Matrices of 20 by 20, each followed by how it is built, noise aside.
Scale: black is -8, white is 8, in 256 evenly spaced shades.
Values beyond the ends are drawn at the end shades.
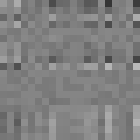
low rank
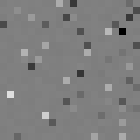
sparse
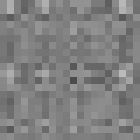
low rank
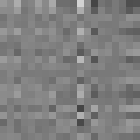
low rank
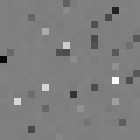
sparse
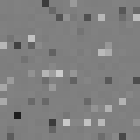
sparse
